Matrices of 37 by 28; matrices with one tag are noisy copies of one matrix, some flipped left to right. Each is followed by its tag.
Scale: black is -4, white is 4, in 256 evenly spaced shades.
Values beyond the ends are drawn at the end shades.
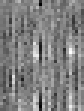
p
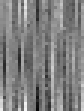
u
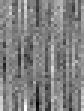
u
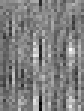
p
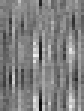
p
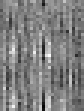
p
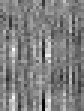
p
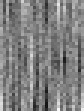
u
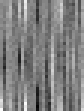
u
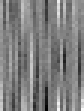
u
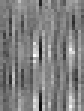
p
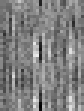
p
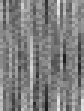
u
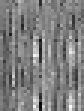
p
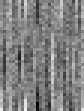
u
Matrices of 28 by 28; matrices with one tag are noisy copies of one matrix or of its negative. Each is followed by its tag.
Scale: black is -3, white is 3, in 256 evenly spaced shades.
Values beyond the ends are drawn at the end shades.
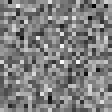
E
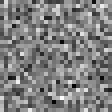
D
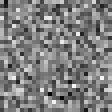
D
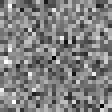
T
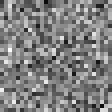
T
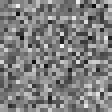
E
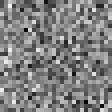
T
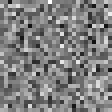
E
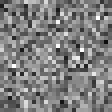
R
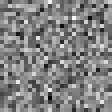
E
